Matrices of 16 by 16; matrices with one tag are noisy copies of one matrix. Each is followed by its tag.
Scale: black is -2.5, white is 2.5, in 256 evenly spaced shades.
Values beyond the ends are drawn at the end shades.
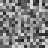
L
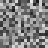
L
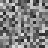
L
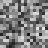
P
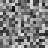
L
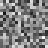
L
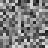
L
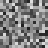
L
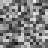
P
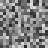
L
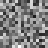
L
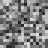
P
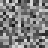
L
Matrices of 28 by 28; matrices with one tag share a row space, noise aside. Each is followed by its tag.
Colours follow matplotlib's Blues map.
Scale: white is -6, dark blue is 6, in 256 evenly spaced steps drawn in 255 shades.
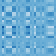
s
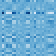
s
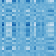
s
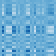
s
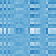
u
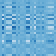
s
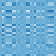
s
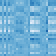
u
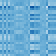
u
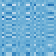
s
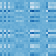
u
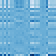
u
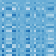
s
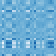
s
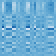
s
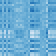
u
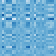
s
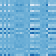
u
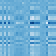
u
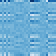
u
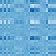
u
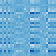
u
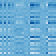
u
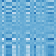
s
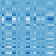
s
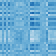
u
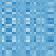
s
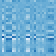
s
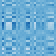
s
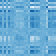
u
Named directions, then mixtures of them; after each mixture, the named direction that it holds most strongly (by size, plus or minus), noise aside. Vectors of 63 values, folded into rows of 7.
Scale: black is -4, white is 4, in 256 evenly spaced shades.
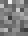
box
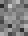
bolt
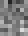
box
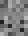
bolt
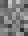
bolt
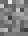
box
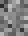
bolt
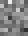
box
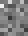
box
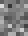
bolt
